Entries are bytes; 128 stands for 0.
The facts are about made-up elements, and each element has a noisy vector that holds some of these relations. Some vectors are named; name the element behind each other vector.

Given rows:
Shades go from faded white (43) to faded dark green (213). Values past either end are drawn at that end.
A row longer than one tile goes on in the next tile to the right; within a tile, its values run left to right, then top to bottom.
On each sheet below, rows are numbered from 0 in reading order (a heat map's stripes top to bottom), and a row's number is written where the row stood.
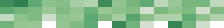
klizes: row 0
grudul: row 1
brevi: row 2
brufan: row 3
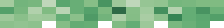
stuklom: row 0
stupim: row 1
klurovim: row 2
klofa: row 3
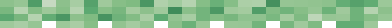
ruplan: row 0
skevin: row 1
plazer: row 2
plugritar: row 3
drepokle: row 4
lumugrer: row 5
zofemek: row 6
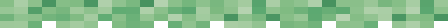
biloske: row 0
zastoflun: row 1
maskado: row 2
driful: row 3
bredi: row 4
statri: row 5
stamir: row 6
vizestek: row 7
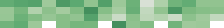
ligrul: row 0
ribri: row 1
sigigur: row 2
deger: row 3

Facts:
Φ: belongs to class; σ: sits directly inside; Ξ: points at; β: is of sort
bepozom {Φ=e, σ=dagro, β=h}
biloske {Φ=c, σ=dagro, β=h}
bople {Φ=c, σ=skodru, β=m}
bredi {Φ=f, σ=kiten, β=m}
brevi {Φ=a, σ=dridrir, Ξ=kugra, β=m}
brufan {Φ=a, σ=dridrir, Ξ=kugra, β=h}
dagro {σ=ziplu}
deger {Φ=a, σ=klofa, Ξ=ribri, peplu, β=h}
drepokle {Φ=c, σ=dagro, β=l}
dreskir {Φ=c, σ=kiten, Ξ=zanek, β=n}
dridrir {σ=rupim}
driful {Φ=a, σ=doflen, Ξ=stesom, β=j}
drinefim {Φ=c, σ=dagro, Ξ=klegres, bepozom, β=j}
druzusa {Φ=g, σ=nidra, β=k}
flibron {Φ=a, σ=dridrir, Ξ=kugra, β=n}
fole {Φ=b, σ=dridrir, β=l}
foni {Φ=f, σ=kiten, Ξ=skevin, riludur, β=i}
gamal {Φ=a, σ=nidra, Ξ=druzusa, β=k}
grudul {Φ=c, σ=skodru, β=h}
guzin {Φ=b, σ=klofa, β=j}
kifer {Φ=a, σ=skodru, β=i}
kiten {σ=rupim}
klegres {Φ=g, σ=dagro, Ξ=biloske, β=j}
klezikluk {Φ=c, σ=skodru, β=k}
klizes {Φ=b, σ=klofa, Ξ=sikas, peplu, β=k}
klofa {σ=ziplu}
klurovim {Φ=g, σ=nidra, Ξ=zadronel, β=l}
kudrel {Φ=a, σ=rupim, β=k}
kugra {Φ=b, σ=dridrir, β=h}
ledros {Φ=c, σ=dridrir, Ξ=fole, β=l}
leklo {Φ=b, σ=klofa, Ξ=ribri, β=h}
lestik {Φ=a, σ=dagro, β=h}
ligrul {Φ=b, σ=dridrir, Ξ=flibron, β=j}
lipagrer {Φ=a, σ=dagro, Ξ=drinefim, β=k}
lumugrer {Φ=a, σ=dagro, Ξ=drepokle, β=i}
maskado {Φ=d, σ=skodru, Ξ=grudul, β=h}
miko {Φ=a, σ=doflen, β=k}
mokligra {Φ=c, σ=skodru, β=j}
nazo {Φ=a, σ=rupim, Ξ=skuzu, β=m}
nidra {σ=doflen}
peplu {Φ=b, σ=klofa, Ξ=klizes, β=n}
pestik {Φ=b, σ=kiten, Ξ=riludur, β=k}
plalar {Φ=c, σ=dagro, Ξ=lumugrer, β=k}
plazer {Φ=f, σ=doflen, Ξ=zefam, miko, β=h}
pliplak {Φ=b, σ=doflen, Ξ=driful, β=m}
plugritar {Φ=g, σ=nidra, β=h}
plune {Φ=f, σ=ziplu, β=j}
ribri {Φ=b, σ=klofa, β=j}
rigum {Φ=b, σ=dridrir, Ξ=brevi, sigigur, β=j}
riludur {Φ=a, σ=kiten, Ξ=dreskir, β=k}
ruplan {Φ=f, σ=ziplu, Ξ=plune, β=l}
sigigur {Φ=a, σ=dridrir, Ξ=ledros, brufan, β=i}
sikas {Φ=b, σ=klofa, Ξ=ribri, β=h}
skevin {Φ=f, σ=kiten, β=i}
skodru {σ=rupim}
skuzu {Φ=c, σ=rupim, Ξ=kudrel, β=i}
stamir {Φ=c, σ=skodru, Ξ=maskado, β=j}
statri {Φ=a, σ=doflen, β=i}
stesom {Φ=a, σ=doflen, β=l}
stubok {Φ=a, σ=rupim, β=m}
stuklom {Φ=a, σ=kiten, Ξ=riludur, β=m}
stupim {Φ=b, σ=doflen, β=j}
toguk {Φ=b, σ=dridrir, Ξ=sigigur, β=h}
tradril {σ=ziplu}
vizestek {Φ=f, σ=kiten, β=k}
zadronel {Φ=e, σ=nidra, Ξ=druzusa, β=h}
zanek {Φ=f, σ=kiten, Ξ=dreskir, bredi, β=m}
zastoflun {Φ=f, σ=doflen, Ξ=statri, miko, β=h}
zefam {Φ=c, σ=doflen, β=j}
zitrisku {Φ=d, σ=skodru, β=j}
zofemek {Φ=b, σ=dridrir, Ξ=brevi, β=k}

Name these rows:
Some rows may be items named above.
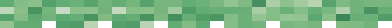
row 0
guzin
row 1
kugra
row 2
kugra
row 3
kiten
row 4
maskado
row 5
kifer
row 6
dagro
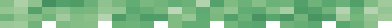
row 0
biloske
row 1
leklo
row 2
rupim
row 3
fole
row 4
skodru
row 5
doflen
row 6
rigum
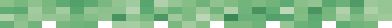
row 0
driful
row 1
pliplak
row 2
bredi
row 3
lipagrer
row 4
dagro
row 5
guzin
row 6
toguk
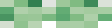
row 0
zanek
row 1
foni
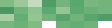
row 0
gamal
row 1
dridrir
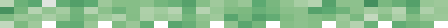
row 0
riludur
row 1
zofemek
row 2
skuzu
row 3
rigum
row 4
zitrisku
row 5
lestik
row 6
drinefim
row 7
toguk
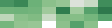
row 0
sikas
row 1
druzusa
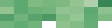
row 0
dridrir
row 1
zefam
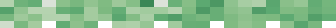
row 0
dreskir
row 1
driful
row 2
foni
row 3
bepozom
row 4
lestik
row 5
zitrisku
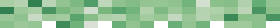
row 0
klegres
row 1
flibron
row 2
nazo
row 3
ledros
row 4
plune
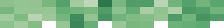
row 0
plalar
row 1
zadronel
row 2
pestik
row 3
doflen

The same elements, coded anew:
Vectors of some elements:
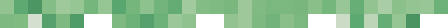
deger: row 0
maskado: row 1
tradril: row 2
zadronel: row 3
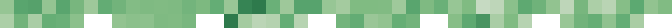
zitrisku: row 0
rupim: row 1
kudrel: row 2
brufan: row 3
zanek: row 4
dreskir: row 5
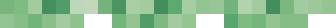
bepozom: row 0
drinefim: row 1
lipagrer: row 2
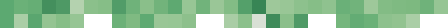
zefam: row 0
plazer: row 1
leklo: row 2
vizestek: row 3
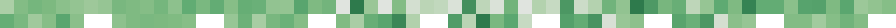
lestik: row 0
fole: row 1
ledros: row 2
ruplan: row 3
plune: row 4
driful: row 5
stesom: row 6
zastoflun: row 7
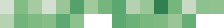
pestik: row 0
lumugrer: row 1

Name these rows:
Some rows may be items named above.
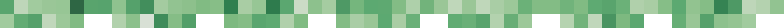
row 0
pliplak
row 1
leklo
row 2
drepokle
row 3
ribri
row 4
riludur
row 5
plalar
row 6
biloske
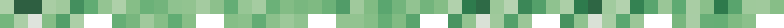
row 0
skuzu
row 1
lestik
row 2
kiten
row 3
druzusa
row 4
nazo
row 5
nazo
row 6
klegres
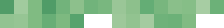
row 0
druzusa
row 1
dagro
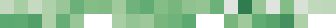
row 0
riludur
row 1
stupim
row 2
ruplan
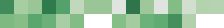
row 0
drepokle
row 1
ruplan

